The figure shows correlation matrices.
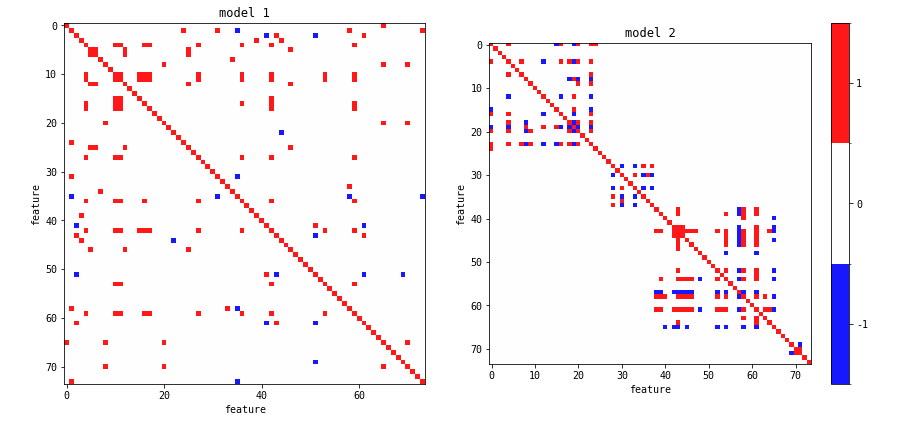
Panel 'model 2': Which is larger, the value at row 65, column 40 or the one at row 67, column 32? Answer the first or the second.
the second
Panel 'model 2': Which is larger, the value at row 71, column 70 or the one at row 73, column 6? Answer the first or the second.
the first
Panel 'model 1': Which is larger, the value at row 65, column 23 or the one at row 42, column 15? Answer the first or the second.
the second
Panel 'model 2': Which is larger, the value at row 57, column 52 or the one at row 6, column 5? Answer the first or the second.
the second
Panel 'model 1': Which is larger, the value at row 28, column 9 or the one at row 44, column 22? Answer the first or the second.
the first
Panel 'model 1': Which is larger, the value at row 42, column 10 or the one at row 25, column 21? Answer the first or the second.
the first
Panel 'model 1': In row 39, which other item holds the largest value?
3
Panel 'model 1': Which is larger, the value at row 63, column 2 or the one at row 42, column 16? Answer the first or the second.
the second
